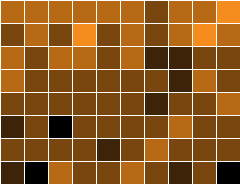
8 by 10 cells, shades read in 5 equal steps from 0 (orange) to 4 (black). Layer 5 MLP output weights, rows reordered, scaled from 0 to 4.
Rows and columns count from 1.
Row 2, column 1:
2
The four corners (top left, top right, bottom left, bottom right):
1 0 3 4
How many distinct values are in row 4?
3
